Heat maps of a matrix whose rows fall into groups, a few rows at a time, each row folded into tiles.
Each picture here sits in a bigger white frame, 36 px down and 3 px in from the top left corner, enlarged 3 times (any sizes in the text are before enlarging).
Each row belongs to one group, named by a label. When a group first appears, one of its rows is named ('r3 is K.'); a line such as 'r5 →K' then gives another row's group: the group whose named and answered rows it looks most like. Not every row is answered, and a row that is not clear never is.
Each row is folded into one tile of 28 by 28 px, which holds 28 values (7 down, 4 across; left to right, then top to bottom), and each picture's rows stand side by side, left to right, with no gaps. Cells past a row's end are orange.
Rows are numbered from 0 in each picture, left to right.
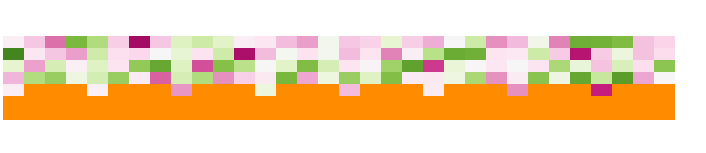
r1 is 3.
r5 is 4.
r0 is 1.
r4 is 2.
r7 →3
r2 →3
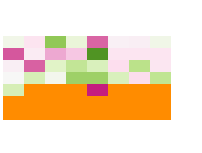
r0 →2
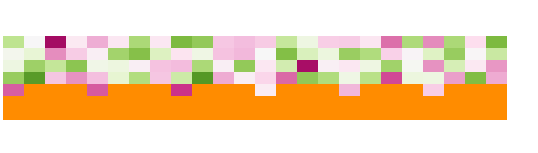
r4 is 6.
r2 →3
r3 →4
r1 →4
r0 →3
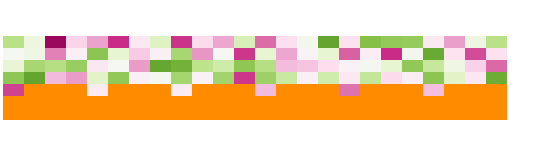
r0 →3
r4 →2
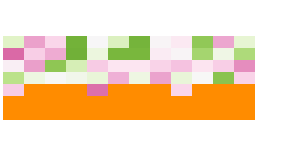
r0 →2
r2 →4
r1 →4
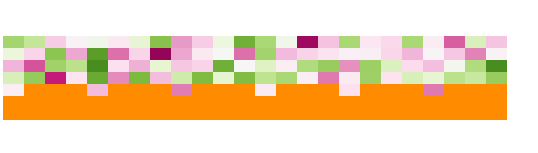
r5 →2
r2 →2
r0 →3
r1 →1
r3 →3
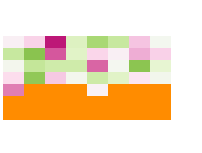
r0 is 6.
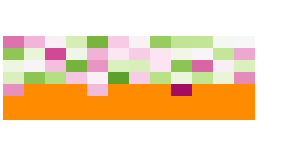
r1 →2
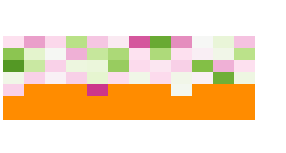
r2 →4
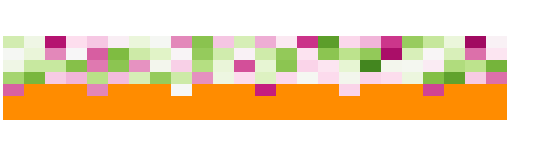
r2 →4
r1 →4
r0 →3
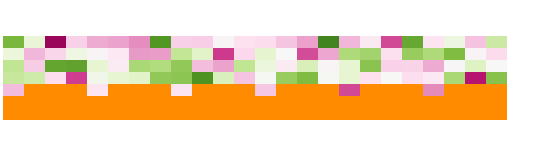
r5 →6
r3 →1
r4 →6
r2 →1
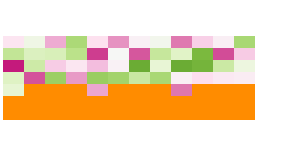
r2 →6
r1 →2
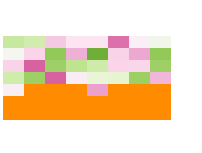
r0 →3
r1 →1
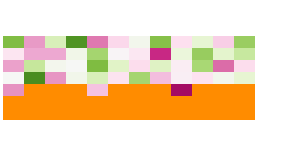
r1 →1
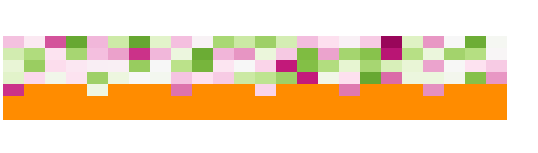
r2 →6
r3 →3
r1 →2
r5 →4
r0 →6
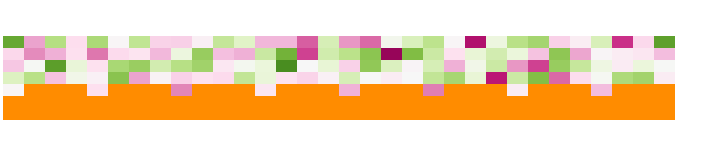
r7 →1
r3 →6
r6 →3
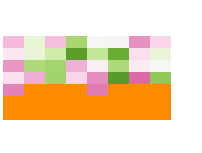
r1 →6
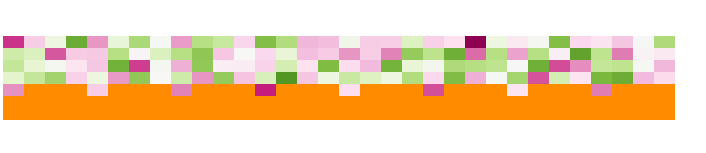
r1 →4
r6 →4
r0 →1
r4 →2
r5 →6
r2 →4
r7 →1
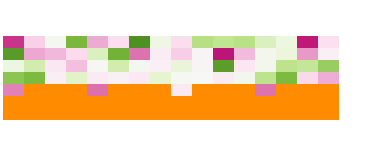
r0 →1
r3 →3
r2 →2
